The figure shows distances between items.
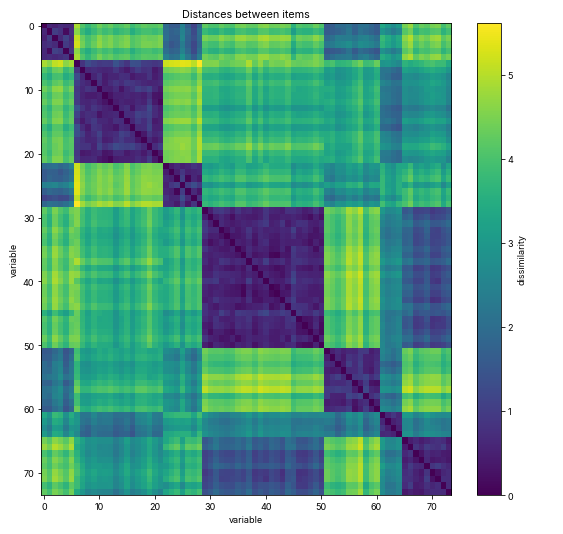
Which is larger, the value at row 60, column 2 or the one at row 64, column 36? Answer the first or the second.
the second
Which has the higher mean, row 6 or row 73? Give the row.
6
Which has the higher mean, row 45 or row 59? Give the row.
59
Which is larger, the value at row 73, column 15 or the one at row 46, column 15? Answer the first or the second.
the second
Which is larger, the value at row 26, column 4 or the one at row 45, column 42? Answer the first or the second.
the first
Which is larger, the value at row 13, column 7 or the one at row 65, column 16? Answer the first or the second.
the second
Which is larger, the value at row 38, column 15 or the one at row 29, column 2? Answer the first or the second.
the second
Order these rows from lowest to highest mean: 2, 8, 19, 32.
32, 8, 19, 2
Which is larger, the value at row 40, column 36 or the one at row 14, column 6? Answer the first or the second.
the second
